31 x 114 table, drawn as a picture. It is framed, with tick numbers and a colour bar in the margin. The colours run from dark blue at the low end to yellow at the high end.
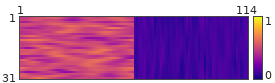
The table splits into one row of 2 panels. Panel 1,1: middling, streaked across. Panel 1,2: very low, streaked downward, faint in contrast.
